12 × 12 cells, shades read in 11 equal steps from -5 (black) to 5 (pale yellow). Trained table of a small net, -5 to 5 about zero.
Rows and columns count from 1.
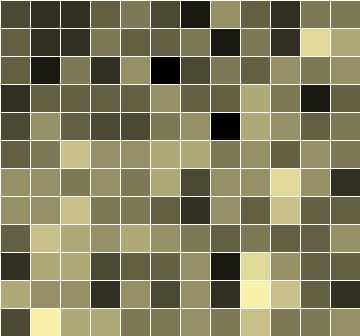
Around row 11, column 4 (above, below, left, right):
-2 2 1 1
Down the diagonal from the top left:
-2 -3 0 -1 -2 2 -2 1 0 1 -1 1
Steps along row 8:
same up down same down down up down up down same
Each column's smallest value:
-3 -4 -3 -3 -2 -5 -4 -5 -1 -3 -4 -3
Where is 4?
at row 2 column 11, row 7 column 10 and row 10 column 9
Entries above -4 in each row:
11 11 10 11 11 12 12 12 12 11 12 12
